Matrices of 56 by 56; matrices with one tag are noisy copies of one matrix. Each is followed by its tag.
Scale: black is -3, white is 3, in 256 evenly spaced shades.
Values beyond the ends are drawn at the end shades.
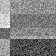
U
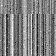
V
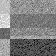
U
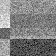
U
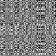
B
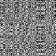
B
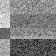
U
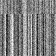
V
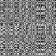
B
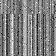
V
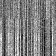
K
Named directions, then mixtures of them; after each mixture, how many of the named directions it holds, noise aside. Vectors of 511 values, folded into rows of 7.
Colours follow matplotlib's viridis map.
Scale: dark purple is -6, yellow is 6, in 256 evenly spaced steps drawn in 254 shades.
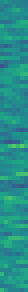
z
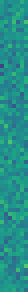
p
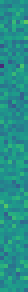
two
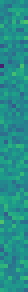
two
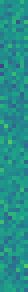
one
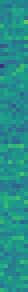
two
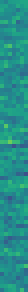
two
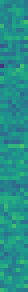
two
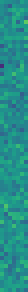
two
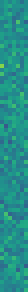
one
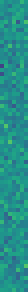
one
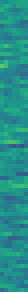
one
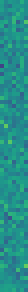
one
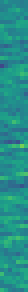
one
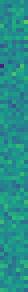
two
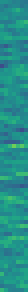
one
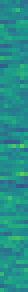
one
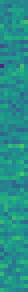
two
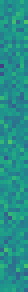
one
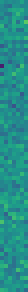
two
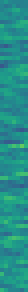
one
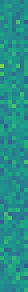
one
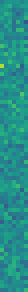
two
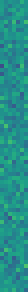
one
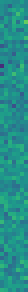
two
